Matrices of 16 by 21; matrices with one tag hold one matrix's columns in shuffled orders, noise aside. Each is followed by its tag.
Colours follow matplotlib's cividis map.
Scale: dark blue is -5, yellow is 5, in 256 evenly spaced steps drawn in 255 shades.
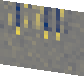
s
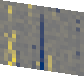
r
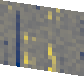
r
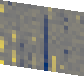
r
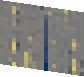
r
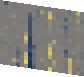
r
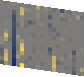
r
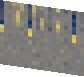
s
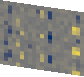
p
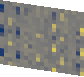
p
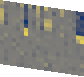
s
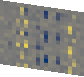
p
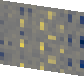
p
